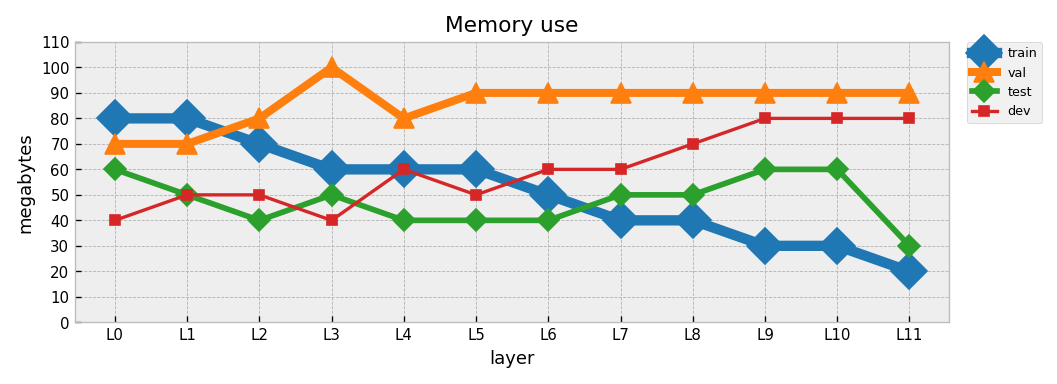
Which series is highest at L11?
val
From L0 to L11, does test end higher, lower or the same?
lower
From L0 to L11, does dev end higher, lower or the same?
higher
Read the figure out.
Title: Memory use
x-axis: layer, ticks L0 L1 L2 L3 L4 L5 L6 L7 L8 L9 L10 L11
y-axis: megabytes, ticks 0 10 20 30 40 50 60 70 80 90 100 110
Legend: train, val, test, dev
Values:
train: 80 80 70 60 60 60 50 40 40 30 30 20
val: 70 70 80 100 80 90 90 90 90 90 90 90
test: 60 50 40 50 40 40 40 50 50 60 60 30
dev: 40 50 50 40 60 50 60 60 70 80 80 80
